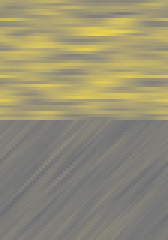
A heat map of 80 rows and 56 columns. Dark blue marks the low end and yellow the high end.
It is made of 2 by 1 panels. Panel 1,1: high, streaked across. Panel 2,1: middling, slanting up to the right, faint in contrast.
